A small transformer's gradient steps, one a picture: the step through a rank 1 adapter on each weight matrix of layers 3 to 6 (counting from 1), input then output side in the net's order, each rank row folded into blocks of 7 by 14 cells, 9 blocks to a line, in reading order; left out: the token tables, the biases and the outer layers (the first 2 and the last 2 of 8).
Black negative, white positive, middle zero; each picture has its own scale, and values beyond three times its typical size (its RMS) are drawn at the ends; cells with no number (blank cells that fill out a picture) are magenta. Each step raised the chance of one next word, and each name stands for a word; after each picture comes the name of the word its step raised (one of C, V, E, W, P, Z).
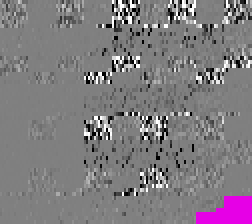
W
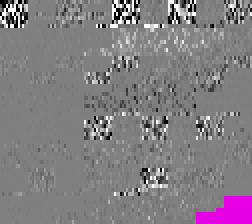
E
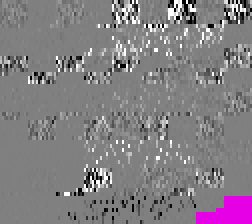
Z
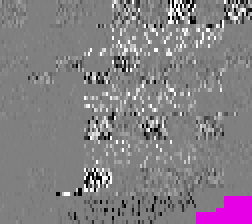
Z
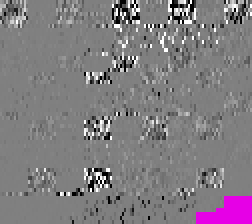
Z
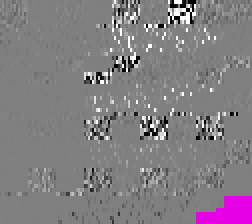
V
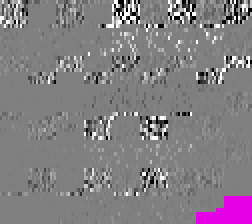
E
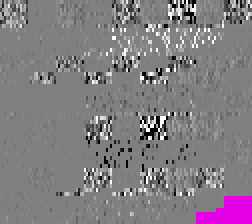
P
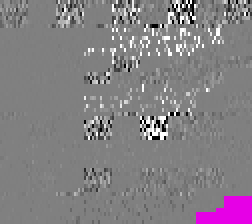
V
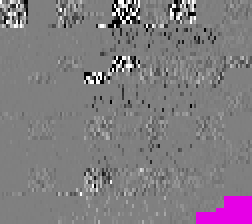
W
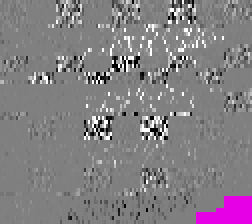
V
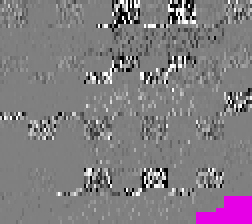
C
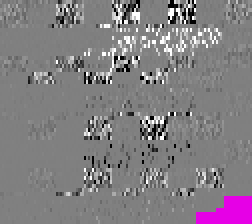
P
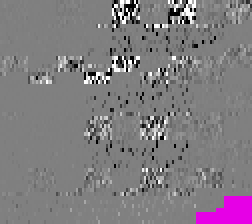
W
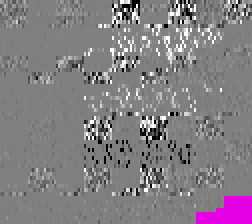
P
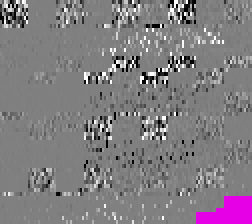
P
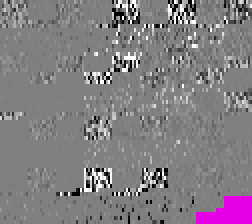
Z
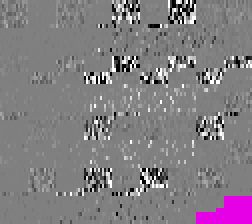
C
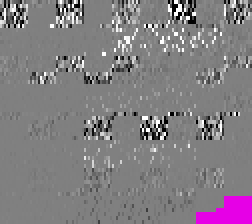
V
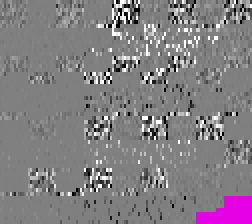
Z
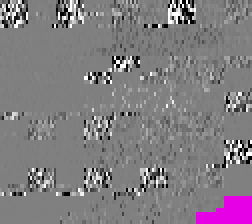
C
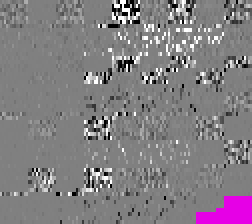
Z
